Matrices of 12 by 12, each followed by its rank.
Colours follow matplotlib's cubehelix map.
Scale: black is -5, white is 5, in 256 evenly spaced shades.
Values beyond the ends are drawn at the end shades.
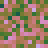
full rank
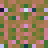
two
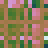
two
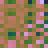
two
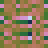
two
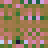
two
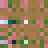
two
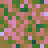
full rank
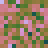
full rank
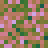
full rank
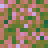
full rank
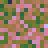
full rank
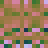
two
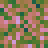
full rank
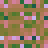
two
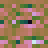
two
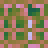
two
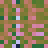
two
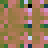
two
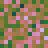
full rank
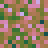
full rank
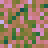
full rank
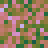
full rank
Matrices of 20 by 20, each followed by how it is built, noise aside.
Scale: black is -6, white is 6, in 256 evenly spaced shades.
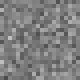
noise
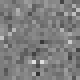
noise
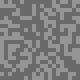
noise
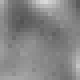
smooth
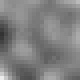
smooth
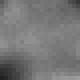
smooth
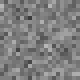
noise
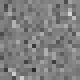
noise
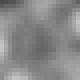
smooth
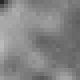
smooth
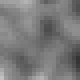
smooth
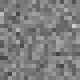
noise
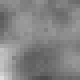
smooth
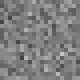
noise
